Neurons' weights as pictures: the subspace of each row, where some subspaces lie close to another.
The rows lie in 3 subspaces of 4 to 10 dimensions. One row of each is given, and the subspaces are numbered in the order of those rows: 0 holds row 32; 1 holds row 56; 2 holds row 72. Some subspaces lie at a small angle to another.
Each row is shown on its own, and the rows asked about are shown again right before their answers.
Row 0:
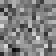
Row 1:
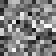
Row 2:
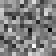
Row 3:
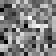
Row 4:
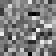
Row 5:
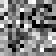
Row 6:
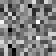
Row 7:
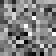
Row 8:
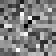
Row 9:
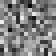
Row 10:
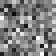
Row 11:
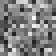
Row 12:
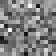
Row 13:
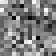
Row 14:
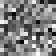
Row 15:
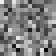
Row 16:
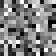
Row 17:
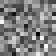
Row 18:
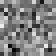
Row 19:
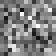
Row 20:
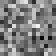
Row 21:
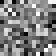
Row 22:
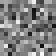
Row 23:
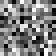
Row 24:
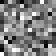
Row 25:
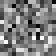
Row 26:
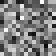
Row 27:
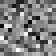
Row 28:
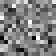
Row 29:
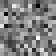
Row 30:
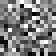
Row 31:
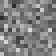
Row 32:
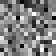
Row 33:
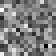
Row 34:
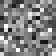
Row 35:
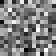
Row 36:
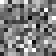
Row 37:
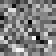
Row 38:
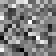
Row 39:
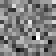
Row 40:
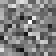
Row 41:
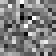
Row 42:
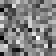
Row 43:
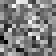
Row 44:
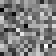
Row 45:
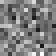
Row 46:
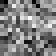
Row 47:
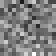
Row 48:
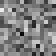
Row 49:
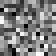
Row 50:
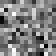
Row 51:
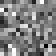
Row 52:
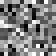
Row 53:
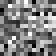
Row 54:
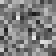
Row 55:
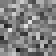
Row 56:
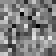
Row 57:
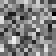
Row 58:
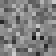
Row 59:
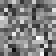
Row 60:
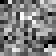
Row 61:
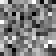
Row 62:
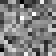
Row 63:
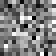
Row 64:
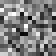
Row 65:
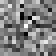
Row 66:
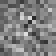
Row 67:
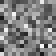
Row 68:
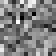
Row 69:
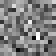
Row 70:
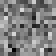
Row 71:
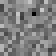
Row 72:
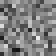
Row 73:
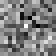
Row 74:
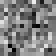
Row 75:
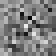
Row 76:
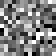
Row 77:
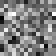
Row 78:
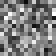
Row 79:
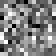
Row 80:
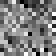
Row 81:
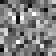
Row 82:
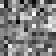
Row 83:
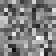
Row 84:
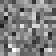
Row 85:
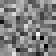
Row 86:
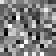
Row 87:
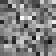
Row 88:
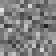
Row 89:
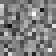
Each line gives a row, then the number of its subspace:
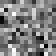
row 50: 1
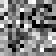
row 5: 0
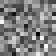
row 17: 1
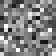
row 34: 0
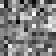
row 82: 0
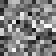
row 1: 0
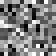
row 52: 0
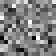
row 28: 1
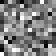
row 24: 0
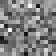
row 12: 0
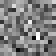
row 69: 1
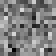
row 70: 2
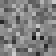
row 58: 1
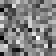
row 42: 2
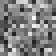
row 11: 2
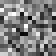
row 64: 1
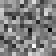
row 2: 0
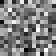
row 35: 0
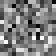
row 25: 1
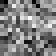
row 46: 0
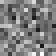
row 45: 0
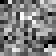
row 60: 0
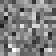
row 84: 2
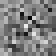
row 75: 1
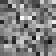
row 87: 2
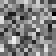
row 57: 1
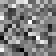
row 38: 1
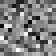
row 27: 2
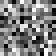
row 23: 1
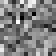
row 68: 0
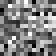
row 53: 0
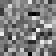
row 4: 0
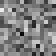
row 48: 0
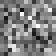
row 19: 1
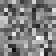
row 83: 1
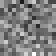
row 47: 0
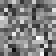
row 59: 1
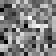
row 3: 2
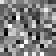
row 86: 0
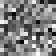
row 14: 0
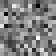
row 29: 0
